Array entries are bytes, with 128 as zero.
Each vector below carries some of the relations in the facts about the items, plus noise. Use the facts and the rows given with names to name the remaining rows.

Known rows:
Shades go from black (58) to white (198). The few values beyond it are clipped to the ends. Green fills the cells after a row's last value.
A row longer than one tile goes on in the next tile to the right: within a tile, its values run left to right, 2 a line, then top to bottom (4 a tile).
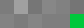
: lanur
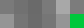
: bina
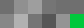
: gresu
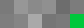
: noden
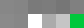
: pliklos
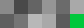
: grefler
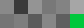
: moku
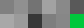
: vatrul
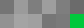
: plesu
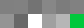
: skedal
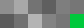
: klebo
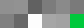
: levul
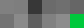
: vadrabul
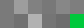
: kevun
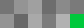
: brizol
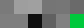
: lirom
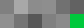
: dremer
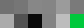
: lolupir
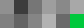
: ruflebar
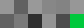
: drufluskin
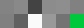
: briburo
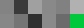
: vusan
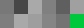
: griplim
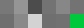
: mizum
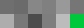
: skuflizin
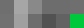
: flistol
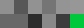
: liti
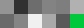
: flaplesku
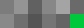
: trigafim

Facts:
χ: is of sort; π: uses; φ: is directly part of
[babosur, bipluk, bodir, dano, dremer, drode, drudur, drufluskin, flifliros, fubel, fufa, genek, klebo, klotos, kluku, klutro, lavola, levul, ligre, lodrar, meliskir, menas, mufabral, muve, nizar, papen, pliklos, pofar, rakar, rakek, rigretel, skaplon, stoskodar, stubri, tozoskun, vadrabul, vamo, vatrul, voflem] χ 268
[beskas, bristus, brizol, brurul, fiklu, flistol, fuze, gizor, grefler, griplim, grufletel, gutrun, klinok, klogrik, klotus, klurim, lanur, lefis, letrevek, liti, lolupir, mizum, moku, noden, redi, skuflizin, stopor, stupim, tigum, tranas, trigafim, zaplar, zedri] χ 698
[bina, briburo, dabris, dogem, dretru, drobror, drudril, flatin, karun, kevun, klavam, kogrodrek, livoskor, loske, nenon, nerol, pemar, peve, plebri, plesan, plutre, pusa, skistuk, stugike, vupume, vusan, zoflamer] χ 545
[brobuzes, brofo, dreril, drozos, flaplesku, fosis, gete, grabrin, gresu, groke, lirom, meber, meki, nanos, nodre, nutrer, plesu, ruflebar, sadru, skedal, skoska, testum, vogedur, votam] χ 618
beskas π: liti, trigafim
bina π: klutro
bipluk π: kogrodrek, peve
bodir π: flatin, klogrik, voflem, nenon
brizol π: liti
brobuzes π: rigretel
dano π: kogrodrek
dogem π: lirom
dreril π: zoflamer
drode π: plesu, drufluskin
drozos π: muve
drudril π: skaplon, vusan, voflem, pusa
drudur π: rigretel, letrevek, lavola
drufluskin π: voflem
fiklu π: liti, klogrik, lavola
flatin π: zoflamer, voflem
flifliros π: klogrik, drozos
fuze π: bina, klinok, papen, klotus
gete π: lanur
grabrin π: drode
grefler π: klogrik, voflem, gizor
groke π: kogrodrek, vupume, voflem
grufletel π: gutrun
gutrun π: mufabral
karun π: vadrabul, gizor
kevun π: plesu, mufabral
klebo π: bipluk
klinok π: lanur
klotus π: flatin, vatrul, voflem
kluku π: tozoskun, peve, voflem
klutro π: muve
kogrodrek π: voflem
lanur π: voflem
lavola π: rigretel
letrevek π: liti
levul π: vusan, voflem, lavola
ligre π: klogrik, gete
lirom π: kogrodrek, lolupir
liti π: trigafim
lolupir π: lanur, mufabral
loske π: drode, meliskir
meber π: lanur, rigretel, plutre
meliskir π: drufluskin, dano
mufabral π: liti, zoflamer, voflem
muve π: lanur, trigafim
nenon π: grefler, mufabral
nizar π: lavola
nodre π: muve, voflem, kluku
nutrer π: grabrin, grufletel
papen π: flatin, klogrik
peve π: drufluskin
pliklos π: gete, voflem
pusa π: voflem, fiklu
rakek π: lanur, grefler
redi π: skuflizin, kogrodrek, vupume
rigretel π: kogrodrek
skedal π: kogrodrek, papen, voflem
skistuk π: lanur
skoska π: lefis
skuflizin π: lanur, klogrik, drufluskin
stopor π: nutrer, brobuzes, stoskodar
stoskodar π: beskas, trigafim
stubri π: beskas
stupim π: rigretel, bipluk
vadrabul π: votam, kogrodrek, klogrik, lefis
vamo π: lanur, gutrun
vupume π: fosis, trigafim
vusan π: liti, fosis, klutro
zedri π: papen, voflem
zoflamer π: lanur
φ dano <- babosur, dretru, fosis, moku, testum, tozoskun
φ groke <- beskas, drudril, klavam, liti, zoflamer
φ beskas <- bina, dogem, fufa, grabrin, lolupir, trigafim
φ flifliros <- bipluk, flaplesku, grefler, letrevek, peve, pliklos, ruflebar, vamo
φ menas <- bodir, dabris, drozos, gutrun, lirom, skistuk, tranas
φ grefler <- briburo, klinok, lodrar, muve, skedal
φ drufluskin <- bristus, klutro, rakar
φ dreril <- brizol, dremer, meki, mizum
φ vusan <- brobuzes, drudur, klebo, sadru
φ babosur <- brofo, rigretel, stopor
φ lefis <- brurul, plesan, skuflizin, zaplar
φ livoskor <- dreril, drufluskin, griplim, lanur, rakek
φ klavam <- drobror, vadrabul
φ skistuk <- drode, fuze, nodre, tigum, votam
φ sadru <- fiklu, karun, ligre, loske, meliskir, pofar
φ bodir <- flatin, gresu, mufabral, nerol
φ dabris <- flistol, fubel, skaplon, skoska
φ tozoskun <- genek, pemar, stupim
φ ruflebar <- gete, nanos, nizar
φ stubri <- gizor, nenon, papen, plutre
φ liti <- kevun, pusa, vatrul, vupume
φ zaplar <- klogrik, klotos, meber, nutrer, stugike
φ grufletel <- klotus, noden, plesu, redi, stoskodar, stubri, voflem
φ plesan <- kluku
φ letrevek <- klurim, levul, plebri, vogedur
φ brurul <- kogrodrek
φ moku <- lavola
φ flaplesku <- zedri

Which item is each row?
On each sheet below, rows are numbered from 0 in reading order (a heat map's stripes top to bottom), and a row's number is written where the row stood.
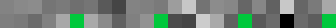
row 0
ligre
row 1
gizor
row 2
vamo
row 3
skistuk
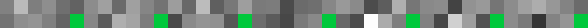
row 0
kluku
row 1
muve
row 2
stubri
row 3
karun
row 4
nizar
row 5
peve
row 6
stoskodar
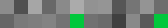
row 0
dreril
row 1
papen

